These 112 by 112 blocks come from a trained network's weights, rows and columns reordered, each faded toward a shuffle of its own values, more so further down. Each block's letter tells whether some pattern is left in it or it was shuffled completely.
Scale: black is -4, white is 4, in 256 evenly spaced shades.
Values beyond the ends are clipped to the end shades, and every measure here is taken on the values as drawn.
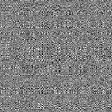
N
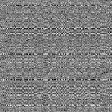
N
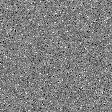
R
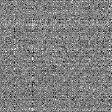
N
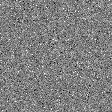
R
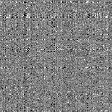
N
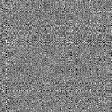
N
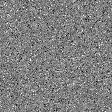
R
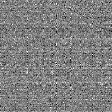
N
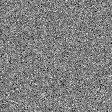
R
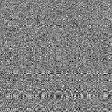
N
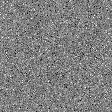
R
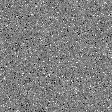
R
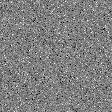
R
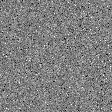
R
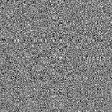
N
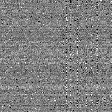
N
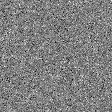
R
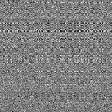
N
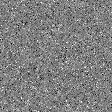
R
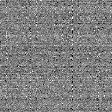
N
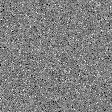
R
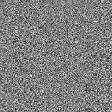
N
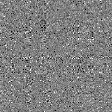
N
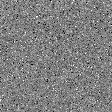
R
